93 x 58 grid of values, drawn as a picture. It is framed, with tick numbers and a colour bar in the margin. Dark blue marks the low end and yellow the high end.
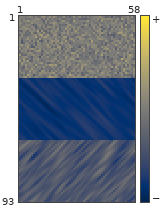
It is made of 3 by 1 panels. Panel 1,1: middling, fine-grained. Panel 2,1: very low, slanting down to the right, faint in contrast. Panel 3,1: low, slanting up to the right.
